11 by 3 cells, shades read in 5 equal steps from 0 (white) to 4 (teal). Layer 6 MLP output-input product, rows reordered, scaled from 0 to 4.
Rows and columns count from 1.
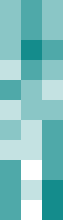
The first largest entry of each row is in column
2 2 2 2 1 2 3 3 1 3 3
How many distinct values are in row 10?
3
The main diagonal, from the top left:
2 3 3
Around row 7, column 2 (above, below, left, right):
2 1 2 3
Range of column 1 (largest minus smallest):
2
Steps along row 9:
down up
